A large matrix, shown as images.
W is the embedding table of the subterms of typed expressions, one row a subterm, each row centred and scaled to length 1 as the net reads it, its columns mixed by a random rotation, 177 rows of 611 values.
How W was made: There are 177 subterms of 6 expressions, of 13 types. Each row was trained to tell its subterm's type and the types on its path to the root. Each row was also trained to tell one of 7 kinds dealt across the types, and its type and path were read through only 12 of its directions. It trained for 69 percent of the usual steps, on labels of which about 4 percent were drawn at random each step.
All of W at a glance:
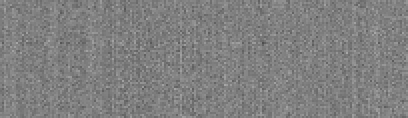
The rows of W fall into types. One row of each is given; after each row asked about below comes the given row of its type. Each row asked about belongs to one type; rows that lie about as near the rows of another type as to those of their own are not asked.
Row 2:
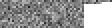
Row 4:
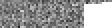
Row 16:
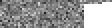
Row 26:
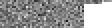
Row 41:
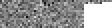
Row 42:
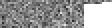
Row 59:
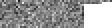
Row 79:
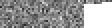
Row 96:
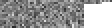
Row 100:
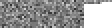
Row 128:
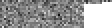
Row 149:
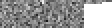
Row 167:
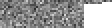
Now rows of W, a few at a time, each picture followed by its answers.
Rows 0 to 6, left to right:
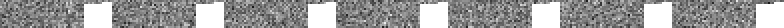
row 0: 41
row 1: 96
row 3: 41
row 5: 149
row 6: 59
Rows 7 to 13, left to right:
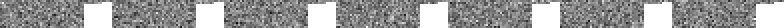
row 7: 149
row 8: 41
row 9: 96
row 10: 2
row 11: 41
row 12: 149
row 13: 2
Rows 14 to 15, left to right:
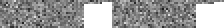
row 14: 2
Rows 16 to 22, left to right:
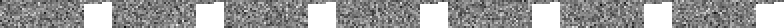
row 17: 42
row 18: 16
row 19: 79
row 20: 167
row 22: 16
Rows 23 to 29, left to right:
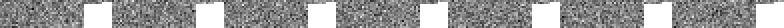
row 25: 100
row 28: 42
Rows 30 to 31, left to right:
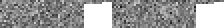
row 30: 16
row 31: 79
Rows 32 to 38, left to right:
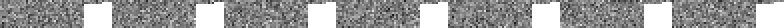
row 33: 2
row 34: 128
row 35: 16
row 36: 16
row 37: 167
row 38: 26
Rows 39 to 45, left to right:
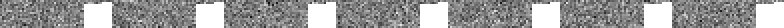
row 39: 42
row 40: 2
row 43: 128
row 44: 96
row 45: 16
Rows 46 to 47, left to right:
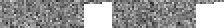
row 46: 2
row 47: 100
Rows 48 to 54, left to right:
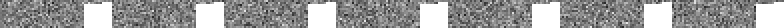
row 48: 41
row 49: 42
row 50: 42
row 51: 41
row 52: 41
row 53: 128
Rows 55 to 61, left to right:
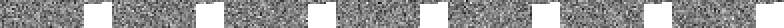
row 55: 42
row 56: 42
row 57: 2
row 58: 42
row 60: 79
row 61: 79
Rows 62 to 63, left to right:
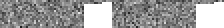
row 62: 59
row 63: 167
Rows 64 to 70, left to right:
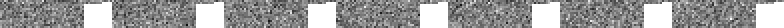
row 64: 167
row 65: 167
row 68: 79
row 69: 167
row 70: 149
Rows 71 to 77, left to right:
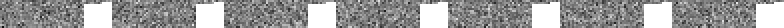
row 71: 42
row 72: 41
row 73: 96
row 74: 149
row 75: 149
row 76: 42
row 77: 79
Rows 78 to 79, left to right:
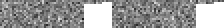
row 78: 149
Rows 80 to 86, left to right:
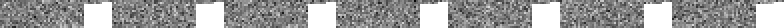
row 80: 96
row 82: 26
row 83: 128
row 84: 59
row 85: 16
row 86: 41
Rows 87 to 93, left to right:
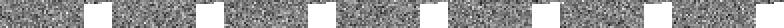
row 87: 79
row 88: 149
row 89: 167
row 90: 4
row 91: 4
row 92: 149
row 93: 2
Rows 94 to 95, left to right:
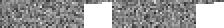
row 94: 26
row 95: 59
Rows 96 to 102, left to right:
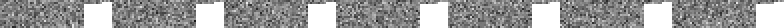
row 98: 79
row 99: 42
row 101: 4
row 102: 167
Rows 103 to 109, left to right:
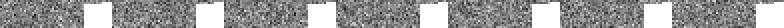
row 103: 96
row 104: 128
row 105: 16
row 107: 59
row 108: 4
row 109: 167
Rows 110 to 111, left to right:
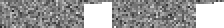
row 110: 149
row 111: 128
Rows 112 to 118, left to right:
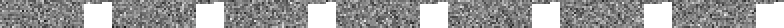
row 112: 167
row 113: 26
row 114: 167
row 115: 128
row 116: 2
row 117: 2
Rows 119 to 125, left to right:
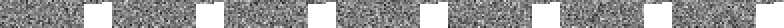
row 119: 2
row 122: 4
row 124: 100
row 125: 2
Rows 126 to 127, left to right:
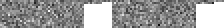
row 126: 128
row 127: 59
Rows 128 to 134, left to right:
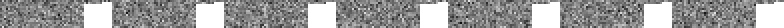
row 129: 2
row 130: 149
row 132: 79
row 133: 42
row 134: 4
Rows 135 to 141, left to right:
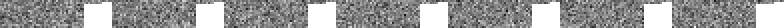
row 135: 41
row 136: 96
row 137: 26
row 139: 42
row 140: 41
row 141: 128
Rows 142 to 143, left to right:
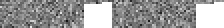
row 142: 26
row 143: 96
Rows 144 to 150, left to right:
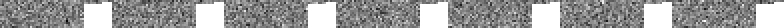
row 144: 26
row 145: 4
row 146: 42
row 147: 96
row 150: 59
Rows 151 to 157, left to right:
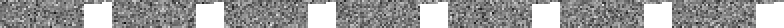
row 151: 100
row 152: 79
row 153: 4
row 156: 16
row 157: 4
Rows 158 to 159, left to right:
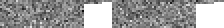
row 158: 26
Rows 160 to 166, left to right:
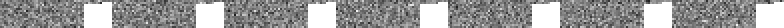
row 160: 167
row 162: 4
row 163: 4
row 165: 4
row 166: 26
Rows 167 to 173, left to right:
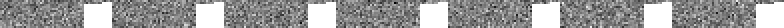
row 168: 96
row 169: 149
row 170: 4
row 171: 26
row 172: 149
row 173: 16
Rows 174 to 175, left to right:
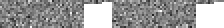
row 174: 2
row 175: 26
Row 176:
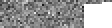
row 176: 26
